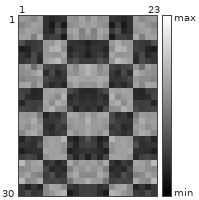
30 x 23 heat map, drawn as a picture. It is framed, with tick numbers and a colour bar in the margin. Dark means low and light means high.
It is mirror symmetric from left to right. A checkerboard runs through the table. There is no overall slope. The histogram has two humps.
